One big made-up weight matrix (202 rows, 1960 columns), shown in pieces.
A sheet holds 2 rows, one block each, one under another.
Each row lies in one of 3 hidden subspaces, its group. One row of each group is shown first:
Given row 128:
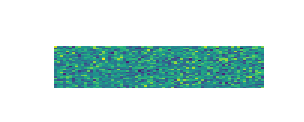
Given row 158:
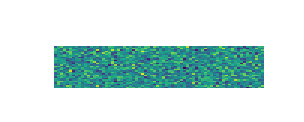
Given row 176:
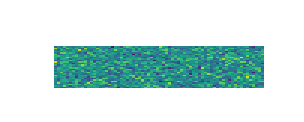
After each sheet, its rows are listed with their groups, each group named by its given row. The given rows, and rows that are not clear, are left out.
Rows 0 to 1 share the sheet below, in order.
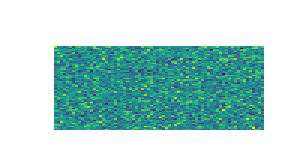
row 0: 128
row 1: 176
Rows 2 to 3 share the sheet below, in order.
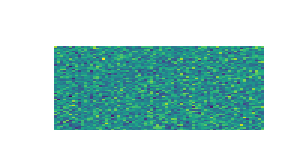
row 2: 128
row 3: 176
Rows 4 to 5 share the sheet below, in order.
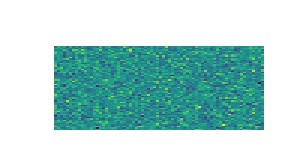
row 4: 158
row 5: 158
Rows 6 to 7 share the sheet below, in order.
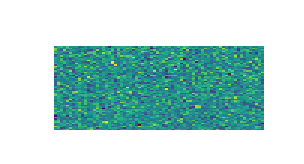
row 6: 158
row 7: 158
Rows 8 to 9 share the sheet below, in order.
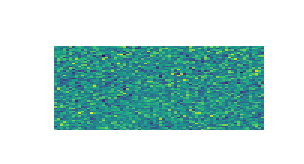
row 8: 128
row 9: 128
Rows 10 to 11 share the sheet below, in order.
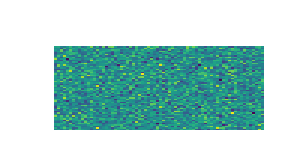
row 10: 158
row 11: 158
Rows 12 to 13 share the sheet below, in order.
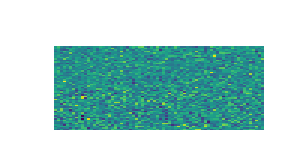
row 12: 176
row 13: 158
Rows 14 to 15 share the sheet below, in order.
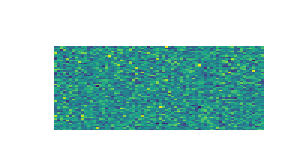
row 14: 158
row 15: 158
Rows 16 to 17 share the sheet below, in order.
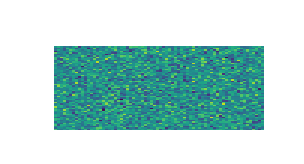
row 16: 176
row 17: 176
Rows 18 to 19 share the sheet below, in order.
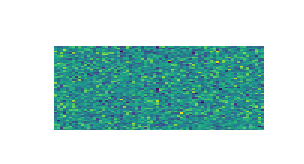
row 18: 176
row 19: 176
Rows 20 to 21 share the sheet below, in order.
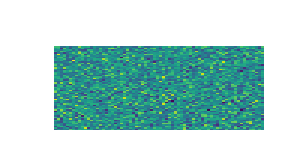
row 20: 176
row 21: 158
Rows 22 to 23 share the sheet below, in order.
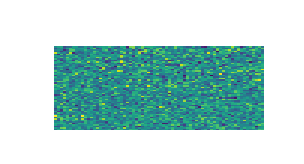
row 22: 176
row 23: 158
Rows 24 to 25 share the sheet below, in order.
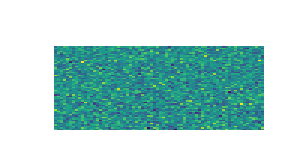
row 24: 176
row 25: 176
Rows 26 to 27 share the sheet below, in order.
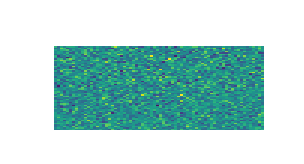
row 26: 176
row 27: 128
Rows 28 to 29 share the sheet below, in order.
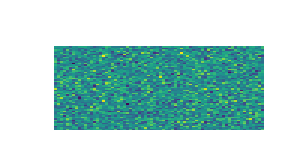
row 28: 128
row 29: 128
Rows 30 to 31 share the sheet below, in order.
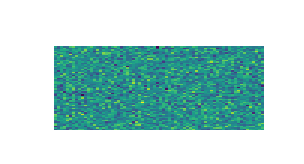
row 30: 176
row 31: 158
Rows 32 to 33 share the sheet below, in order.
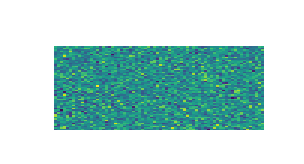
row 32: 158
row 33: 158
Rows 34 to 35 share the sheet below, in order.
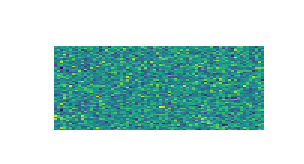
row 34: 158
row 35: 158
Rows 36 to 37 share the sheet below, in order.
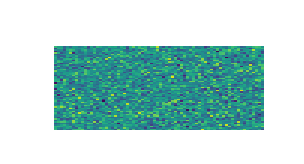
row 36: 176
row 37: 128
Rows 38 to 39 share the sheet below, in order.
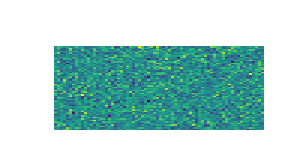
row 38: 176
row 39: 158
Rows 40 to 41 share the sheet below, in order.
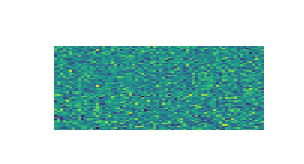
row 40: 158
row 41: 158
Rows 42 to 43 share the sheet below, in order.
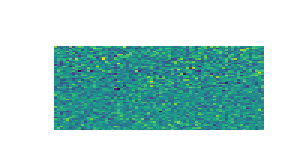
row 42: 128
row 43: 176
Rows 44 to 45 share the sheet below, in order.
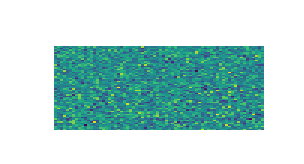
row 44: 176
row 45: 128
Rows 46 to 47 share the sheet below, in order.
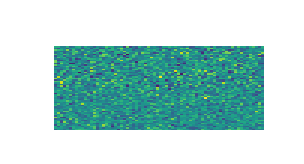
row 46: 128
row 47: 176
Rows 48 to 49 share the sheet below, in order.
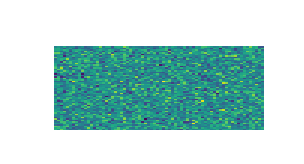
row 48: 158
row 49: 176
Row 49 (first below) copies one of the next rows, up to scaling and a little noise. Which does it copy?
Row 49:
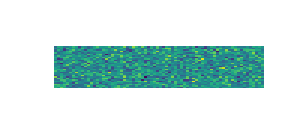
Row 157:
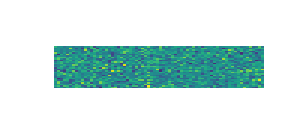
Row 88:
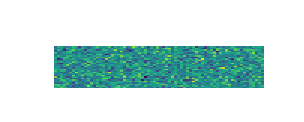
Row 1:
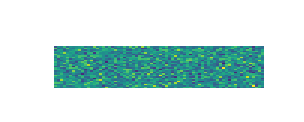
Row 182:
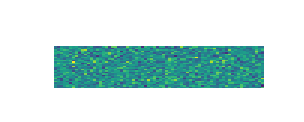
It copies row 88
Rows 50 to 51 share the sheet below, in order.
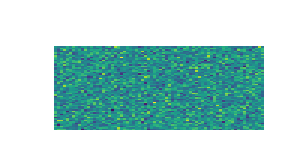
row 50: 176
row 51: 176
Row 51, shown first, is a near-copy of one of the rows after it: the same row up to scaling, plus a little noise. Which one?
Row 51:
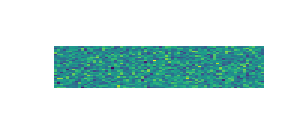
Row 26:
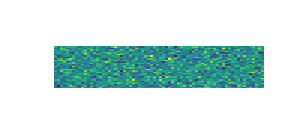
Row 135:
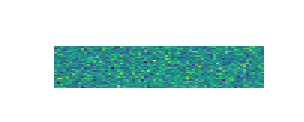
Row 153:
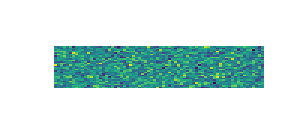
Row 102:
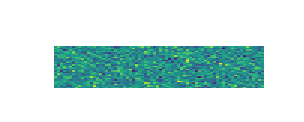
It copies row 135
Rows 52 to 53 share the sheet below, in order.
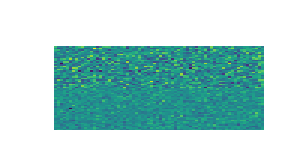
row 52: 128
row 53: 128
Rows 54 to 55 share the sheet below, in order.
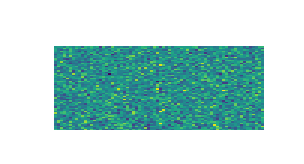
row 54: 158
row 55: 176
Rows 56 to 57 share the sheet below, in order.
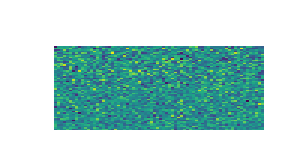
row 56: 128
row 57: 128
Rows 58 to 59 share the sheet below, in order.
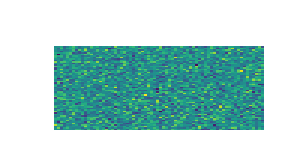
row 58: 176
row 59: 176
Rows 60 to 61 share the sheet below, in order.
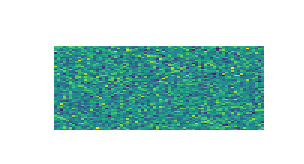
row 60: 176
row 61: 158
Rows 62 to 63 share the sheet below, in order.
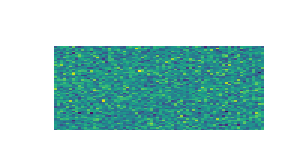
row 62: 128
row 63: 128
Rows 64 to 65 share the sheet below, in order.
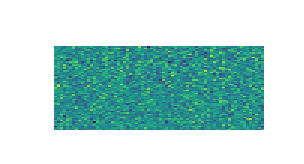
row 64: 176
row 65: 128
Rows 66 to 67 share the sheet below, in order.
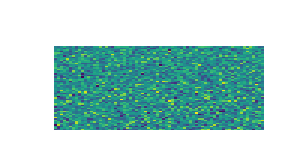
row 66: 158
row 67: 176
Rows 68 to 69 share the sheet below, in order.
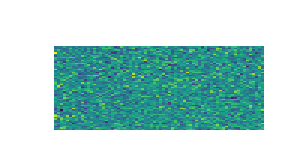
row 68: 176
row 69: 158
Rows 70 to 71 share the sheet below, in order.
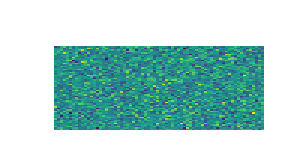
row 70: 176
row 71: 158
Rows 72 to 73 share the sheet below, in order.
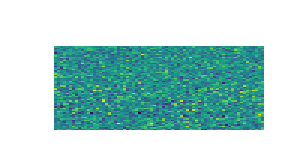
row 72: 158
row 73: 128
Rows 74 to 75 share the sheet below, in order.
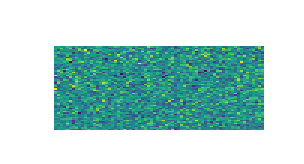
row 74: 176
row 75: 128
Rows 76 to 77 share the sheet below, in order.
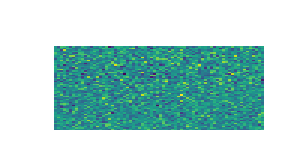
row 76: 158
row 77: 128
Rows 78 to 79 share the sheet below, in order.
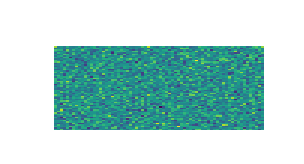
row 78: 128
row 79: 158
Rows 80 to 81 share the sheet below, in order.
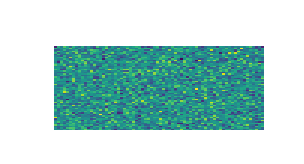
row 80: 128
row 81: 176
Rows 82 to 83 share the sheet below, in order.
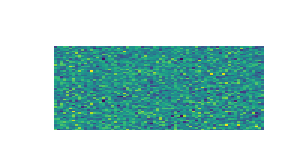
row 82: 128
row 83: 128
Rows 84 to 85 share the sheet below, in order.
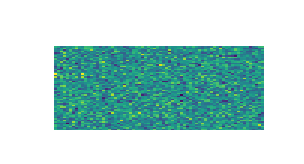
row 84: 158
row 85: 128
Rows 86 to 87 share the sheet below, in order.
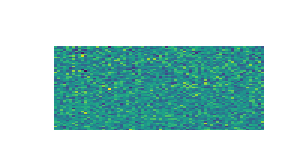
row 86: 158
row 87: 158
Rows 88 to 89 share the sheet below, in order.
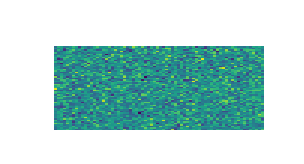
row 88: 176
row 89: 128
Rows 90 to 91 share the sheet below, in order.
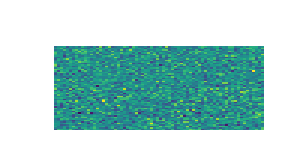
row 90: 158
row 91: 128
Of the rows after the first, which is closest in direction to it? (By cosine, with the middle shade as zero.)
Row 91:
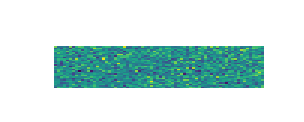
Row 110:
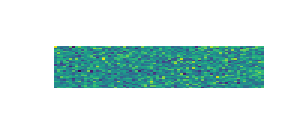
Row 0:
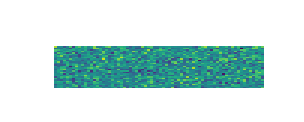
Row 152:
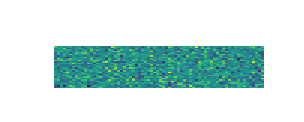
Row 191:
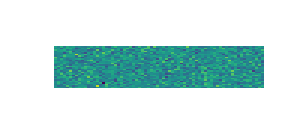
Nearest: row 110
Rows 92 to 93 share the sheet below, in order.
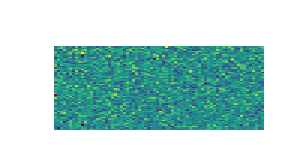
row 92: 158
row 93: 176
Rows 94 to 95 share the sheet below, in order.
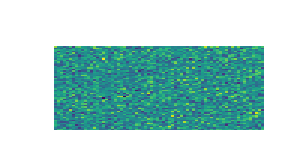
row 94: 128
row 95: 128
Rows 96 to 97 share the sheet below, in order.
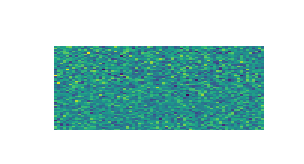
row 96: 176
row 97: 128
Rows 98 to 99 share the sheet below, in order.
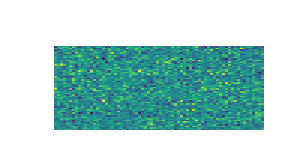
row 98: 128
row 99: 128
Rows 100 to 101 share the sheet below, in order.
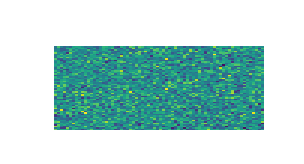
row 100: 176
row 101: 158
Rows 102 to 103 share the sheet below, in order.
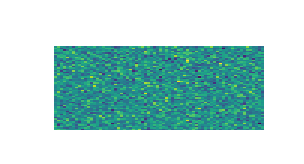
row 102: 176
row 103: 176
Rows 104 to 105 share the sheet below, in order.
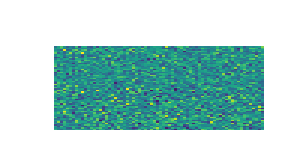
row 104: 158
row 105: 176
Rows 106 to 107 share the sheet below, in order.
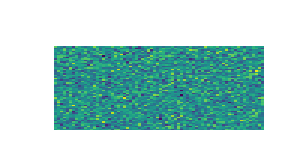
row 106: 128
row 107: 128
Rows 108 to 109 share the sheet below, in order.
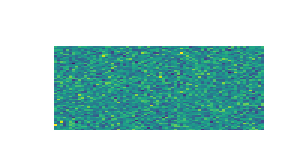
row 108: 128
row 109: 176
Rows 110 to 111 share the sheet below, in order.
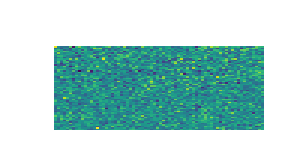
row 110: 128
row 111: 158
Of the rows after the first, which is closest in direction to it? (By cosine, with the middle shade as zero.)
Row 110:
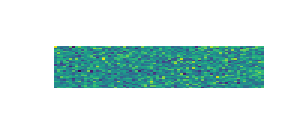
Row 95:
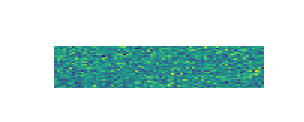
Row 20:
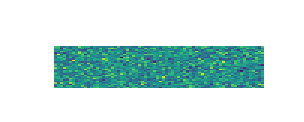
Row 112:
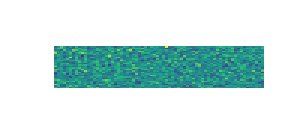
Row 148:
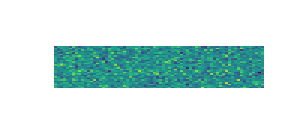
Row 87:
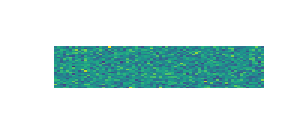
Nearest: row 95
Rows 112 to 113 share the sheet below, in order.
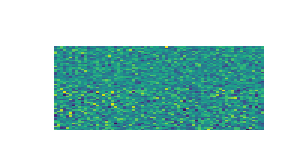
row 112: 158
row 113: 158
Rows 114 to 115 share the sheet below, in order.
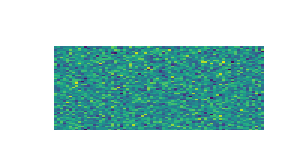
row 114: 176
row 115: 176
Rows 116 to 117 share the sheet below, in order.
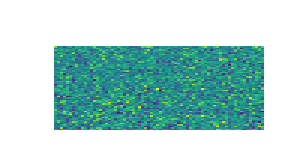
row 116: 128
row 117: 176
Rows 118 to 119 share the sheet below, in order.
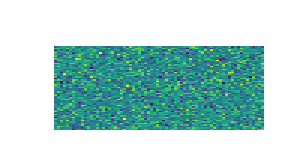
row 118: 128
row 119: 176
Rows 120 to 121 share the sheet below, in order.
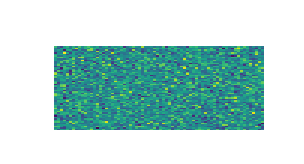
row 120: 158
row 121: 158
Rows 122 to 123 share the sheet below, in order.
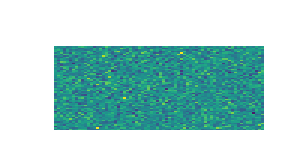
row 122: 128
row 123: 158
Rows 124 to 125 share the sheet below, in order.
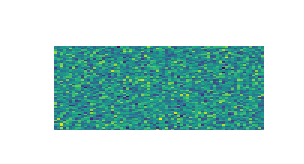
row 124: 176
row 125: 128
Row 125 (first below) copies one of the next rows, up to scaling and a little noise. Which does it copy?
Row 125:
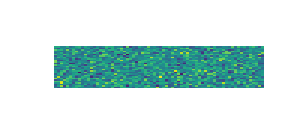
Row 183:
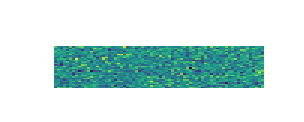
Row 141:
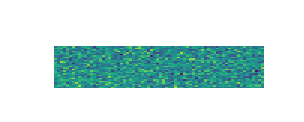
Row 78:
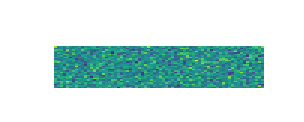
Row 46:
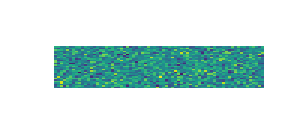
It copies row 46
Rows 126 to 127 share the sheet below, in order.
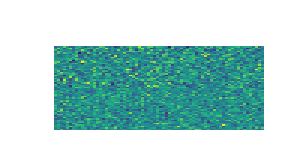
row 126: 176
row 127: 158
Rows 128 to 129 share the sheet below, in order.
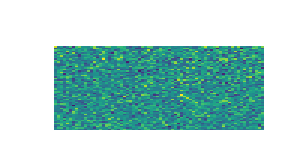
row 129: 128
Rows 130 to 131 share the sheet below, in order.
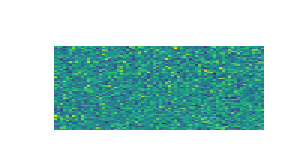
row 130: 176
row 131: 158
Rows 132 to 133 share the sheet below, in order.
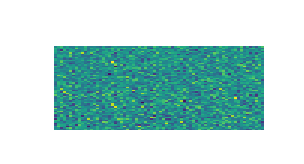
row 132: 158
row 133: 158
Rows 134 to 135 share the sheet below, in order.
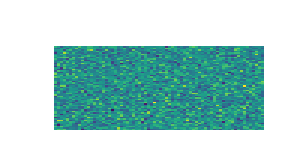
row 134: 158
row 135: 176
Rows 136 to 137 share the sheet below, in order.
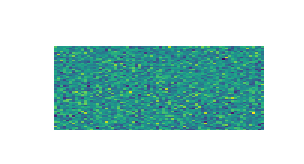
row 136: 176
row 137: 158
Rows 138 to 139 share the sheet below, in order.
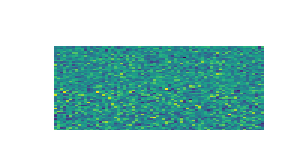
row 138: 176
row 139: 158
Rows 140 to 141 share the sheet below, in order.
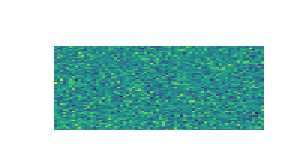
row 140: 176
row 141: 128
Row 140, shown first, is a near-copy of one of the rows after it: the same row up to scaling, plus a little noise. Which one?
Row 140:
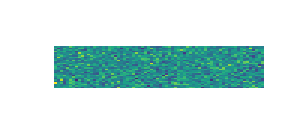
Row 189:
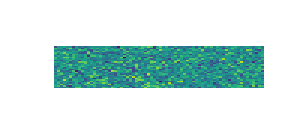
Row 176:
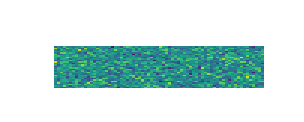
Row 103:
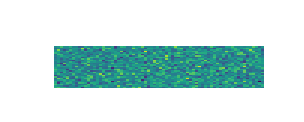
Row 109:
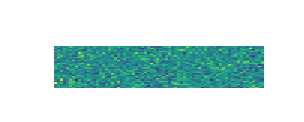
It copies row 109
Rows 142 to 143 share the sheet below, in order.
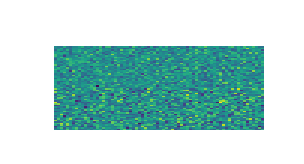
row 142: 158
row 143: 128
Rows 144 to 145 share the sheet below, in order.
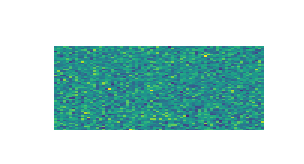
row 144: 176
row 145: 158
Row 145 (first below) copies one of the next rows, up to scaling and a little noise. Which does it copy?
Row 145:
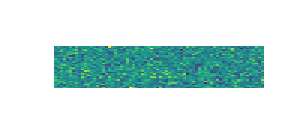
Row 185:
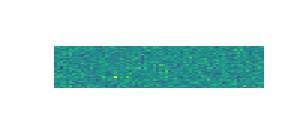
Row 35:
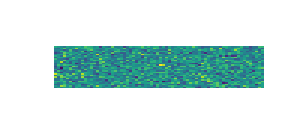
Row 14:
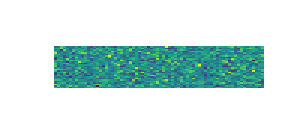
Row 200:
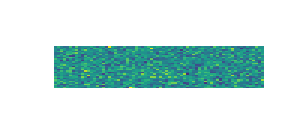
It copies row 200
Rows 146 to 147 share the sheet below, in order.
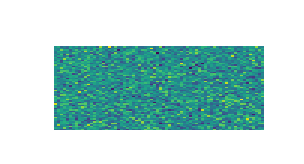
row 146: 158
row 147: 176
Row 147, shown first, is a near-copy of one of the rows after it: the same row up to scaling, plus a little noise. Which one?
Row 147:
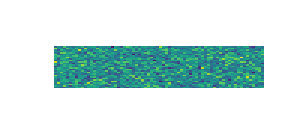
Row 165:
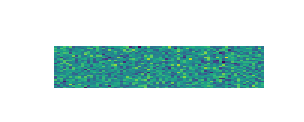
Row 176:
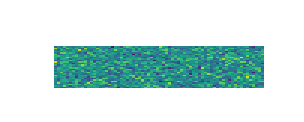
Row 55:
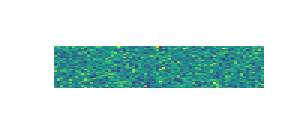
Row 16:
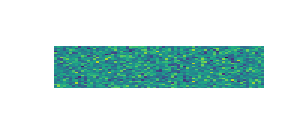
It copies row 176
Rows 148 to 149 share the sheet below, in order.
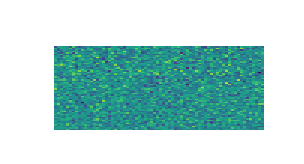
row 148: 128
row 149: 128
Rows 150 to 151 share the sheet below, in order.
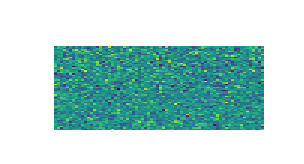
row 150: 158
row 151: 176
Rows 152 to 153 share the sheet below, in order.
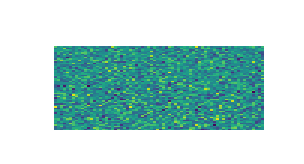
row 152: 176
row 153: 176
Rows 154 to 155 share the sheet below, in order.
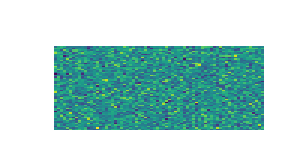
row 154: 158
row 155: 158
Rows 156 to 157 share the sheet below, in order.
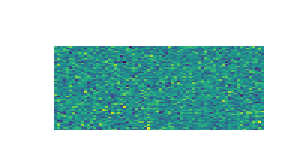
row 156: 176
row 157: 176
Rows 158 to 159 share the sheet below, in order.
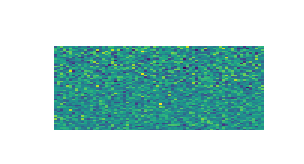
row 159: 158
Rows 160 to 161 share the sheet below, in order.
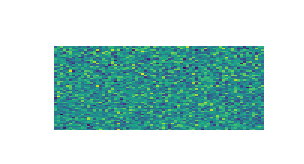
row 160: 158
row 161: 176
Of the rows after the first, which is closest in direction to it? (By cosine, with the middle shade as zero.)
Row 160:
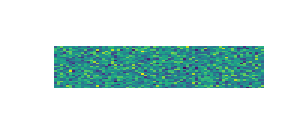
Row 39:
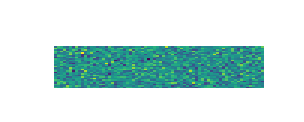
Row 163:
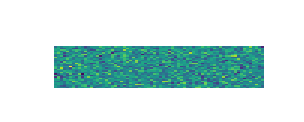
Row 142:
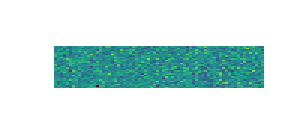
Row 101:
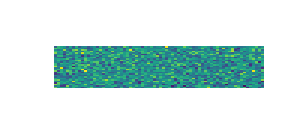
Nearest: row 39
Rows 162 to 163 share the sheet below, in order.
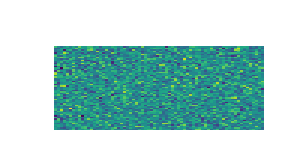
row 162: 158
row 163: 158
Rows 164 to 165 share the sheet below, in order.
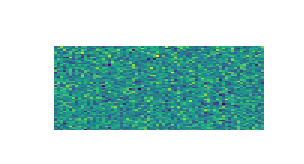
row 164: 158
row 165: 176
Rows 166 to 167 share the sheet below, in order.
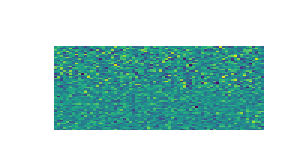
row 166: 158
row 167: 176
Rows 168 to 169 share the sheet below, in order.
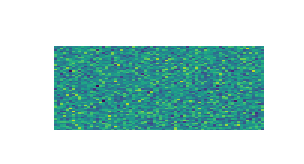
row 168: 158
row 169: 128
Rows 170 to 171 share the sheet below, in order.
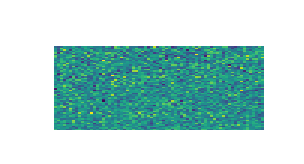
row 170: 176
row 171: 128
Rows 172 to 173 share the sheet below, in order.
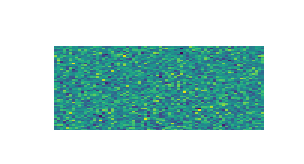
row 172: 128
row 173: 176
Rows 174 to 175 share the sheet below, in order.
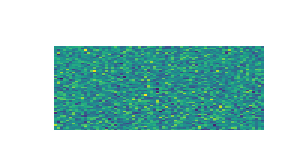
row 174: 176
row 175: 176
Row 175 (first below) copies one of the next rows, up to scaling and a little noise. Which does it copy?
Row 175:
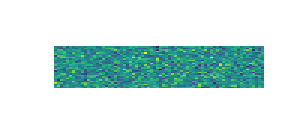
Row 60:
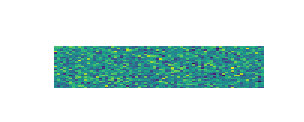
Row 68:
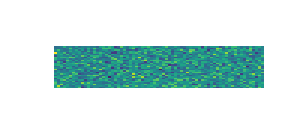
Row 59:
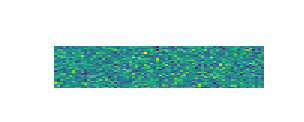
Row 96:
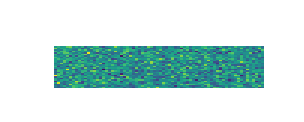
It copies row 59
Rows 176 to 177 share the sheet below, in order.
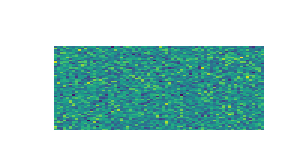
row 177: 128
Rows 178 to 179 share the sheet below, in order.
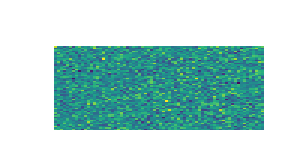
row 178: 128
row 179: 176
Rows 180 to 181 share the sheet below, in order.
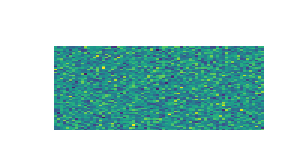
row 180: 176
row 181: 176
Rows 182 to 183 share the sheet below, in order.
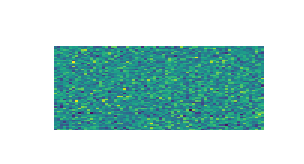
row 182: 176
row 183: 128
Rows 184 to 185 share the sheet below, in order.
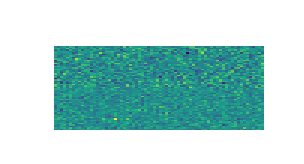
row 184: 128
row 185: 158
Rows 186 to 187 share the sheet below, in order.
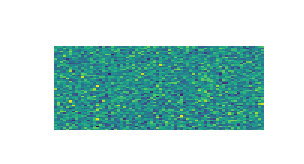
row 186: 158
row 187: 128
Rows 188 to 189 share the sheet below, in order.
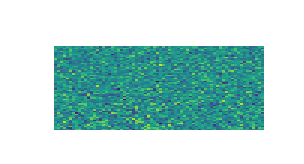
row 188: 158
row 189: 176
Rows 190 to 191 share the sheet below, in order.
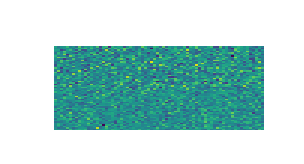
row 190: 158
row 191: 158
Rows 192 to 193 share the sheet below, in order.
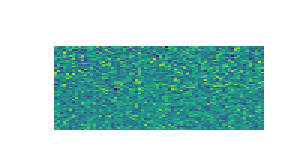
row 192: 158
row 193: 176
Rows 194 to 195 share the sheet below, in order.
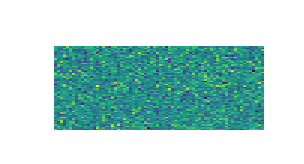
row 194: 158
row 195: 176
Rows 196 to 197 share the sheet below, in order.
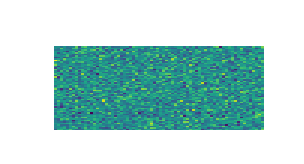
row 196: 158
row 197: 128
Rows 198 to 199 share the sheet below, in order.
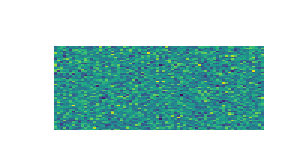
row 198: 158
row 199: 128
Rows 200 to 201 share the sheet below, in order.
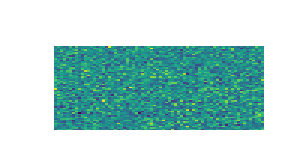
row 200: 158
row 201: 128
